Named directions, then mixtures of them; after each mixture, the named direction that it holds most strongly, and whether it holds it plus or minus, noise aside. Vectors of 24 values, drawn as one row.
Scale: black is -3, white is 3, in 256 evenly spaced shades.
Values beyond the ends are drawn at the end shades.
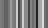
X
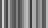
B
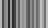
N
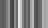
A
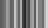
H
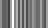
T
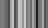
H, minus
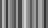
B, plus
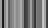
B, minus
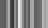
A, plus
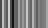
B, plus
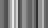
X, plus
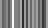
T, plus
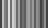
N, minus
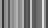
B, minus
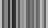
N, plus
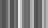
A, plus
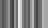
A, plus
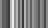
T, plus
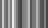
N, minus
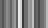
A, plus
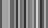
T, minus
